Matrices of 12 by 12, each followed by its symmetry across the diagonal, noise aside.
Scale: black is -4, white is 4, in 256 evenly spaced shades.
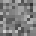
antisymmetric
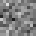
neither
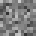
neither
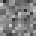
antisymmetric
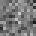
neither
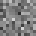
antisymmetric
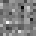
antisymmetric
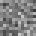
neither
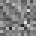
antisymmetric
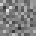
neither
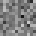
neither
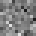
antisymmetric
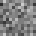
antisymmetric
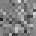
antisymmetric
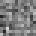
neither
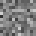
neither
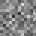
neither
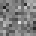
neither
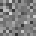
antisymmetric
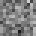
neither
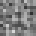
antisymmetric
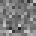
neither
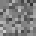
antisymmetric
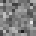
antisymmetric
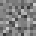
antisymmetric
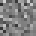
antisymmetric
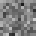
neither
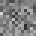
neither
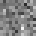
neither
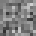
antisymmetric
